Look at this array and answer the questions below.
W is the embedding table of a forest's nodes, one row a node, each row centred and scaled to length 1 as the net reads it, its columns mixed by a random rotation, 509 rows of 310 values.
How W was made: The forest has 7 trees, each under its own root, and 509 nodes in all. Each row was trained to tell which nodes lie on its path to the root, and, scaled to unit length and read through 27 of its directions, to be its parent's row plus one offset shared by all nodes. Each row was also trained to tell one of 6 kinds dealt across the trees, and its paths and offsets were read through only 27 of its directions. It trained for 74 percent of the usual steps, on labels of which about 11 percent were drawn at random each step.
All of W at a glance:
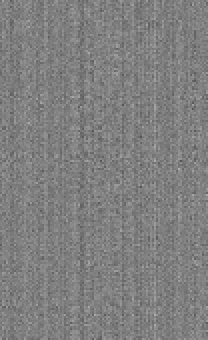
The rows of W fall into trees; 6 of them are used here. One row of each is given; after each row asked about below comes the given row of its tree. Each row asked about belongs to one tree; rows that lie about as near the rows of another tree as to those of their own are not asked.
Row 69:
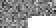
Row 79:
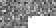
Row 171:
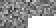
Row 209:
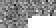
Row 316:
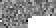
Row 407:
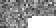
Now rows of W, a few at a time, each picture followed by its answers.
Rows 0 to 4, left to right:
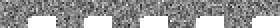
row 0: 69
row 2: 171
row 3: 69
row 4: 79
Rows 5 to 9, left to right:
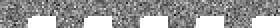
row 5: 209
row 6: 316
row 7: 171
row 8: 407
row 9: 69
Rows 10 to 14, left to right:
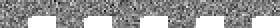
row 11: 69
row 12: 209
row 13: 69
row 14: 69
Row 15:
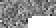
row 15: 316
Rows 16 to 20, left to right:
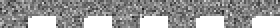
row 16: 79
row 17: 316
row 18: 407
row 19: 69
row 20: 79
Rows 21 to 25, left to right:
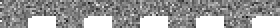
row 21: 316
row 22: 69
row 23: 79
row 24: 69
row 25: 407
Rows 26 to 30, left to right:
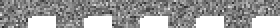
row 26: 316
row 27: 69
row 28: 407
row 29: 69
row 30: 209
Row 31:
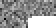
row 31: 79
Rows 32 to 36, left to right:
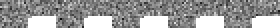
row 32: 209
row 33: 79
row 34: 171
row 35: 171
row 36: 69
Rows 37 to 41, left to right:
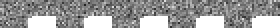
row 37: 171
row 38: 171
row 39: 209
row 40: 209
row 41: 171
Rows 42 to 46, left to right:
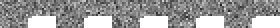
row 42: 209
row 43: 79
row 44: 407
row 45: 171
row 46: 69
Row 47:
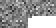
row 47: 69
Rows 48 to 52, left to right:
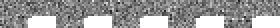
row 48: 407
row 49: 69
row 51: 69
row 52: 171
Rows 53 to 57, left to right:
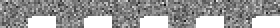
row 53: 69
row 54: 69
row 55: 407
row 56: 209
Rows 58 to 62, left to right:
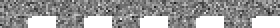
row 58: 407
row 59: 69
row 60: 407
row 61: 69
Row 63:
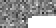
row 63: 79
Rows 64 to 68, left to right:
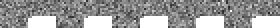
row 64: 316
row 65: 171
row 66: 79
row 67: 69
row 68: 407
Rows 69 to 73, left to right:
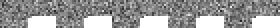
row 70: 69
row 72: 69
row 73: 171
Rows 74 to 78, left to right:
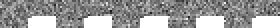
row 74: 209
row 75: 69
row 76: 316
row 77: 171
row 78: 316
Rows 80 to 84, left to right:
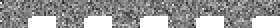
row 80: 316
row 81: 79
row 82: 79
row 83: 69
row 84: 69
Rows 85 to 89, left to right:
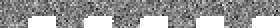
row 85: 316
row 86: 69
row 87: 316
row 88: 171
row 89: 69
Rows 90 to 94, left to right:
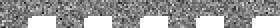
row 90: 79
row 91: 79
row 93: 69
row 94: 79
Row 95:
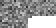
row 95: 69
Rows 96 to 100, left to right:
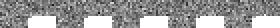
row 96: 171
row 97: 79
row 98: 316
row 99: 171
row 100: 316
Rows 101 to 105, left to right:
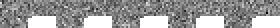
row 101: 171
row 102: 316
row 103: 316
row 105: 79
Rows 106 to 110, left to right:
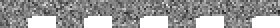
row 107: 79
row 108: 79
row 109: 209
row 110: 69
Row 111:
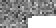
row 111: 79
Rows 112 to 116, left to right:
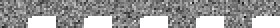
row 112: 316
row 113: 407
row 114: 79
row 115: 79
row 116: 171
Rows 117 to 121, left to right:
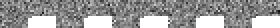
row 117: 79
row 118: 171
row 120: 69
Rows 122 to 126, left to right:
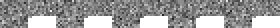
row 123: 316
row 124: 316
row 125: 79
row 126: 316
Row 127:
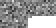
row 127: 69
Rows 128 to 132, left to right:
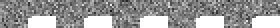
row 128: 171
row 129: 316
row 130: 209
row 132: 79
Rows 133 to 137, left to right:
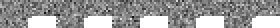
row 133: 69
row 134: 69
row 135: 171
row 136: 209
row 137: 79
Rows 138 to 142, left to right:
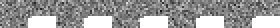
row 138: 209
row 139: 69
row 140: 69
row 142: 79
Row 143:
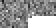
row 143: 171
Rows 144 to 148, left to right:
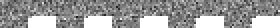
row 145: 407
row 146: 407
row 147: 407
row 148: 407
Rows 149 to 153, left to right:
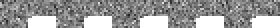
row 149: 171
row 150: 79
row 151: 209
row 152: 69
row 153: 407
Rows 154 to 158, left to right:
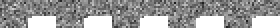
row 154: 79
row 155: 79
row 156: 407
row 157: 69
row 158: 171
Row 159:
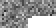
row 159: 69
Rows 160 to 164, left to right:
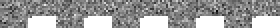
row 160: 69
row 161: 69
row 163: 69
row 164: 79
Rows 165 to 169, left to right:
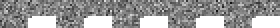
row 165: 171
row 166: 209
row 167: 69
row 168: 69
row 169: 69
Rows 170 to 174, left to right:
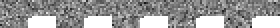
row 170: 171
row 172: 407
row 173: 79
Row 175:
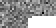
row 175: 79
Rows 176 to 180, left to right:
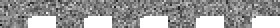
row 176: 407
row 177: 79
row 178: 209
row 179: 69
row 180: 407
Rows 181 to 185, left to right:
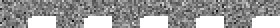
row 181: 79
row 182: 407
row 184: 69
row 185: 209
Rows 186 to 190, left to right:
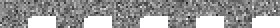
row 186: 79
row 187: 316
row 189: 171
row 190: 79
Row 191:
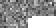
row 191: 407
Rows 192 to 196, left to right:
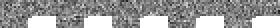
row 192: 79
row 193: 407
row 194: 209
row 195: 69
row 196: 69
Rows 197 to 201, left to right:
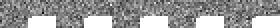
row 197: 79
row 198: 171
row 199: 79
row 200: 316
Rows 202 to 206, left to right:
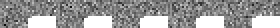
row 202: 171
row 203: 79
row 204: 79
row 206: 171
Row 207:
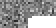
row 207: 79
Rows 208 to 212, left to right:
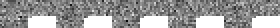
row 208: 171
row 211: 209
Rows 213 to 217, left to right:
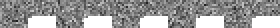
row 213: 79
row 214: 407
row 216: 171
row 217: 69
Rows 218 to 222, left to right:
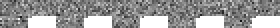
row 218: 171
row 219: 69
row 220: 171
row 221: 69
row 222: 407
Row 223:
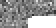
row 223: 69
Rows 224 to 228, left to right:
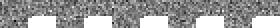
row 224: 79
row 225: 407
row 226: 209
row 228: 79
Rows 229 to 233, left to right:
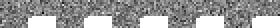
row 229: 79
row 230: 79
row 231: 69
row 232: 79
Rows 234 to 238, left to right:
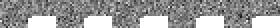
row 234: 316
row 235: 79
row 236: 69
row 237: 209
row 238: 79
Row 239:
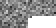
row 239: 407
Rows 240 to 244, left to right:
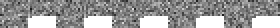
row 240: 407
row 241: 69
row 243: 316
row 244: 209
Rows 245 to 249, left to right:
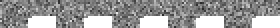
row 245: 316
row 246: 407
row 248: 407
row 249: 209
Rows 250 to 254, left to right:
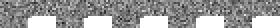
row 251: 69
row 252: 79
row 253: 79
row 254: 79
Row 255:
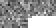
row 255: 209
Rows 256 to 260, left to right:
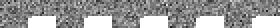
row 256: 79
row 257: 79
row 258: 171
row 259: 316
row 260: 407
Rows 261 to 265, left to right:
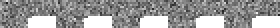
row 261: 69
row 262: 407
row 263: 316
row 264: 69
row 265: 316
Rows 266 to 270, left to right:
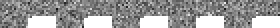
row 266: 407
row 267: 79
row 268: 79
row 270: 316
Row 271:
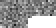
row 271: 209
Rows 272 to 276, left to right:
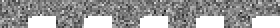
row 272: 316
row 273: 407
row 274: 209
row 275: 171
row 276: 171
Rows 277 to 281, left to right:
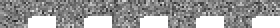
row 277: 79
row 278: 316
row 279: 407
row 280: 79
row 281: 69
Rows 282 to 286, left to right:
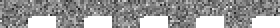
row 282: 316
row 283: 209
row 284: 407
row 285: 209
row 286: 69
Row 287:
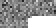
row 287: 69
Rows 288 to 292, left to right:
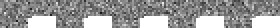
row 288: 407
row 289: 69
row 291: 209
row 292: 209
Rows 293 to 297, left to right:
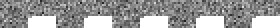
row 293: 79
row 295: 79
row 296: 79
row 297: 209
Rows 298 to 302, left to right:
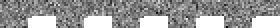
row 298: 171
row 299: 209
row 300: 69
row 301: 171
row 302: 316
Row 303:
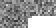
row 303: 79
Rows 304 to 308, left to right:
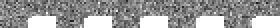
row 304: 171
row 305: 79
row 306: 79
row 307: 79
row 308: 407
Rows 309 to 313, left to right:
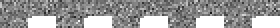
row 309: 69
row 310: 79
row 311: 316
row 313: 69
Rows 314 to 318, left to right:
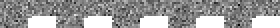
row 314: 171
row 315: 69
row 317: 79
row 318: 209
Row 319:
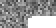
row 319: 209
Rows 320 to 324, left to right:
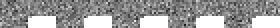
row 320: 79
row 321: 209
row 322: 79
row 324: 79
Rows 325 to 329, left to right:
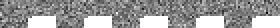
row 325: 316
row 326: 171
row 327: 407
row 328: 316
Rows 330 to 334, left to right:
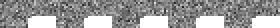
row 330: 171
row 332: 79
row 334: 69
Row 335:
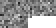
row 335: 407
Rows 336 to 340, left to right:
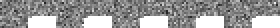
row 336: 79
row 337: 69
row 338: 69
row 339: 171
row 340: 407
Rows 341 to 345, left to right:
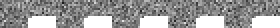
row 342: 79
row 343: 69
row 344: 171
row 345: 69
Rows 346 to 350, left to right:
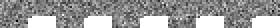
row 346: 407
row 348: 171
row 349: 407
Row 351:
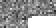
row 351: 79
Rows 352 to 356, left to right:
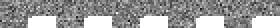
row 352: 69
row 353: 316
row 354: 407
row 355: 171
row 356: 407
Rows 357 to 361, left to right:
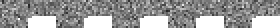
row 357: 171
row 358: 171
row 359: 171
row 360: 79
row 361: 209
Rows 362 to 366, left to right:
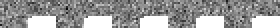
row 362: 407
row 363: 69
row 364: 79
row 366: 407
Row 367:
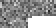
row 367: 69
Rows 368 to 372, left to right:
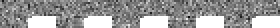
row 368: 171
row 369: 407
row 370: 316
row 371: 171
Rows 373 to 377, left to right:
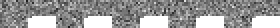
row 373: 407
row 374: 79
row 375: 79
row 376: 316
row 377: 316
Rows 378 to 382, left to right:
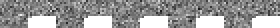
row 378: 69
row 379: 79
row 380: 69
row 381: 407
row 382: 316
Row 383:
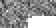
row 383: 407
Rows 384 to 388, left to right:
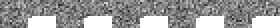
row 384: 209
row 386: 79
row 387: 209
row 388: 79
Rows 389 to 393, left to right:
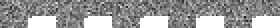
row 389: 69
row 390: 316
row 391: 79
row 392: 171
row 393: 316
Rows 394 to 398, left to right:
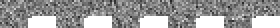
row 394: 209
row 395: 209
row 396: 407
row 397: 407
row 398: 407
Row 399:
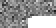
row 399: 69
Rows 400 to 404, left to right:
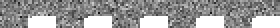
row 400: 171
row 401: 79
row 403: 79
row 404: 316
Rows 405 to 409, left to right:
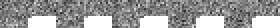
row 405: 316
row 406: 79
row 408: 79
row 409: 79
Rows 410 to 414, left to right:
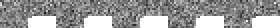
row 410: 69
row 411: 79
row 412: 209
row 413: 407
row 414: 79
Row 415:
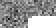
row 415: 79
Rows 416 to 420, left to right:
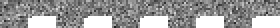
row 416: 407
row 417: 69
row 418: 316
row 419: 171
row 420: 79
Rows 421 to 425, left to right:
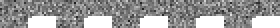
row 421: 79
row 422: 171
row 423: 407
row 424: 69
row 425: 69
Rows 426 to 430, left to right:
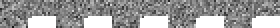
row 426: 79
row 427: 171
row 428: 407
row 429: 316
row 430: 69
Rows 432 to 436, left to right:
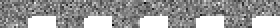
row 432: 316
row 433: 79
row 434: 69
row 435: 69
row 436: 171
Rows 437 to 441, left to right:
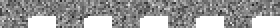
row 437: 209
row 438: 79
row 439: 69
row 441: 171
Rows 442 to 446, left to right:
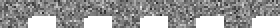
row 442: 79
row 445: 69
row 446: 69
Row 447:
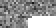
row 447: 407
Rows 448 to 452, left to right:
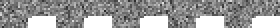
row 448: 316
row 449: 69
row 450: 69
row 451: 407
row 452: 69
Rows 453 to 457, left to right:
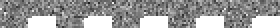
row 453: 69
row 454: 407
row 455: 316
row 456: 171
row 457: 407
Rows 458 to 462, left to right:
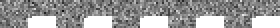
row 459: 209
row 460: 79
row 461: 209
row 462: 69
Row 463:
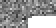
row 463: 79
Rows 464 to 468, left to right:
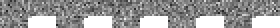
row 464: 209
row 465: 407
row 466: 316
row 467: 69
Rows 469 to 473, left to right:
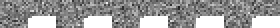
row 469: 79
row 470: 407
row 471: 69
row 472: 69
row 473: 407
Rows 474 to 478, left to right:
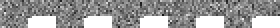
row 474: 69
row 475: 209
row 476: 171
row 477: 69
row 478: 171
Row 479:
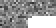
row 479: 407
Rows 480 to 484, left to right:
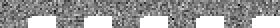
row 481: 316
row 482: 171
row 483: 79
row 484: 209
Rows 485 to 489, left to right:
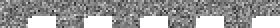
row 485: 69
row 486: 407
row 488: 171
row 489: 69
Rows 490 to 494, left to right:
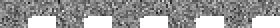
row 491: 407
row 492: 69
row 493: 407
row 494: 79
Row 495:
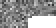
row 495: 407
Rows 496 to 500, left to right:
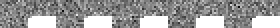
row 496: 209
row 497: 209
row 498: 407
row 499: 171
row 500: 79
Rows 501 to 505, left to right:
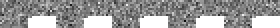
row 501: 69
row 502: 209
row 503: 171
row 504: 407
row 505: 69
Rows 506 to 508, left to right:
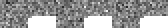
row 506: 79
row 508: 79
